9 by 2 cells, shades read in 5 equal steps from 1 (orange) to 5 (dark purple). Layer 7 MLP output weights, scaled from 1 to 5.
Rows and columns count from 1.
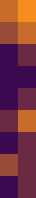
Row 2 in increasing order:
2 3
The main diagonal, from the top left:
2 2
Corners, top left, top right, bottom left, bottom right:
2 1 5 4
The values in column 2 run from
1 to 5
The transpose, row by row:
2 3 5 5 5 4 5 3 5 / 1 2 4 5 4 2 4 4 4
